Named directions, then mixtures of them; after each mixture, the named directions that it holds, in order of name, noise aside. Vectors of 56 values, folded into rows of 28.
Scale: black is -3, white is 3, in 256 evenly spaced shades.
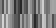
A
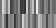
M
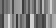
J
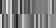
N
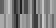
A, N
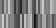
A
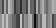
A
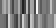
J, M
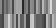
J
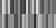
M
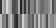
M, N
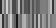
N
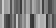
J, M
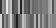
N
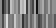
M
